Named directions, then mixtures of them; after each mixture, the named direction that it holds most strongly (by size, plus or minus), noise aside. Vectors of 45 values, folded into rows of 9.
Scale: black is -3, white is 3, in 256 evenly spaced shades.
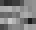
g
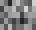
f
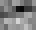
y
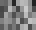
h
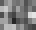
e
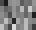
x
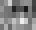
f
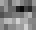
y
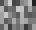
f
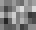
e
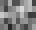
y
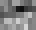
y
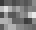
e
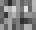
f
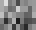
x
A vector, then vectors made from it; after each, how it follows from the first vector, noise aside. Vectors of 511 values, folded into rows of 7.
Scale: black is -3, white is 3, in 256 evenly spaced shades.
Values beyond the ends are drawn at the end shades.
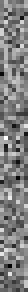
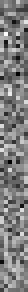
wrapped around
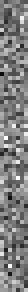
sign-scrambled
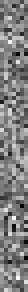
wrapped around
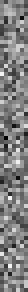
sign-scrambled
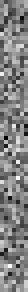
sign-scrambled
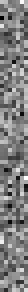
wrapped around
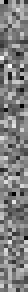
wrapped around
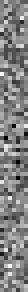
sign-scrambled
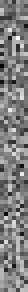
wrapped around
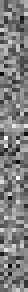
sign-scrambled
